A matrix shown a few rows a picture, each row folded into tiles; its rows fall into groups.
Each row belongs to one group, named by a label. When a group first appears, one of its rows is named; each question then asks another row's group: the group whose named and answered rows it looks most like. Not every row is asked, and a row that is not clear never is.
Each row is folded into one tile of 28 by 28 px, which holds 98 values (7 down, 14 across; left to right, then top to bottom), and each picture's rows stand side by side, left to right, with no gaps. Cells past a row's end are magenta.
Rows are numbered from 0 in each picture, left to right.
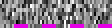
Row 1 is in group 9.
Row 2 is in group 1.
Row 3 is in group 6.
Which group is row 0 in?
6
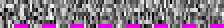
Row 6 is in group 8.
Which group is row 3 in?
8
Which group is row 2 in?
8
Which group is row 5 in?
1
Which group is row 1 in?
1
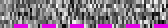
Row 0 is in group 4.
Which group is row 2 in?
8
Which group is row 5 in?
1
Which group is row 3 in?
6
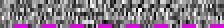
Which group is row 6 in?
6
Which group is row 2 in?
4
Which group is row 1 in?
4
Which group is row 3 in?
1
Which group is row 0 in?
4
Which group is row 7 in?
4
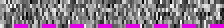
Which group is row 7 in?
1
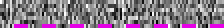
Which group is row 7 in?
8
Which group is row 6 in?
8
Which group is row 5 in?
4
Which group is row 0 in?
1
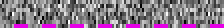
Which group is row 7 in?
4
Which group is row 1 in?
6
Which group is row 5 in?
9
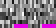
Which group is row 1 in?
1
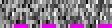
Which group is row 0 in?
6
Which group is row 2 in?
6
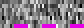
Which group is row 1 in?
4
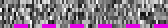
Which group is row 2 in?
6
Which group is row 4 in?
9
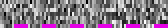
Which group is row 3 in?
8
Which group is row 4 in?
1
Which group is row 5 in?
1
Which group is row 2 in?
4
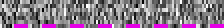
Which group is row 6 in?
8
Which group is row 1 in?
6
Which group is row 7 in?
6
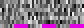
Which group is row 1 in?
1
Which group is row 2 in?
4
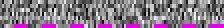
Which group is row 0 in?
4
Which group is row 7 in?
4
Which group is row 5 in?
1
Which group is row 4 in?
6
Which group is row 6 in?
4
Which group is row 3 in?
9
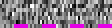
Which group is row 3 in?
4
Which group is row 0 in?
6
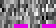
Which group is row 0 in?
4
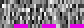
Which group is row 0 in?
9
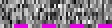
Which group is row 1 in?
6
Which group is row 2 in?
9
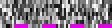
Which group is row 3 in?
1
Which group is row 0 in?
8
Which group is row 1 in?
4
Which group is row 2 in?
1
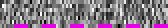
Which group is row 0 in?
9
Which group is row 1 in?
4
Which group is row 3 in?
6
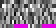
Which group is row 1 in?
9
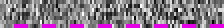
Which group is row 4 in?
4
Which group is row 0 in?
6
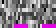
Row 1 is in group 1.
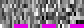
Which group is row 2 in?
1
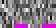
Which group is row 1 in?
9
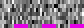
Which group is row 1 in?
4
